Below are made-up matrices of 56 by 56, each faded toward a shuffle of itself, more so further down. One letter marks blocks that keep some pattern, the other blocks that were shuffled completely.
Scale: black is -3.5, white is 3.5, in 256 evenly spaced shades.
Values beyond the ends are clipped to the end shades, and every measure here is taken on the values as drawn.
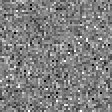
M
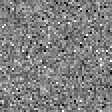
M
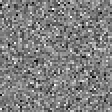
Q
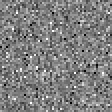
M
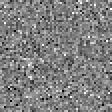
M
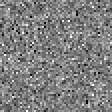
Q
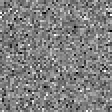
M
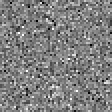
Q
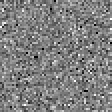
Q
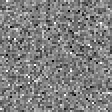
Q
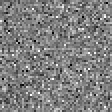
Q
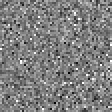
M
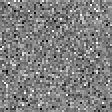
Q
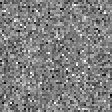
M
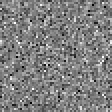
Q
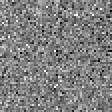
M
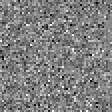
M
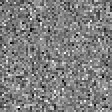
Q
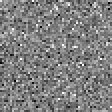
Q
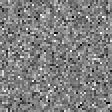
M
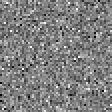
Q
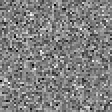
M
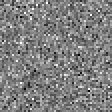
Q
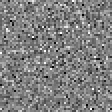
M
